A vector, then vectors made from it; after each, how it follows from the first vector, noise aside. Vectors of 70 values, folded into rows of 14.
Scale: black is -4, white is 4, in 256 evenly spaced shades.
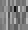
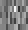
negated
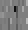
partly zeroed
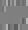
partly zeroed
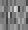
negated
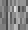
negated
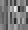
negated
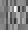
negated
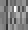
negated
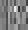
negated
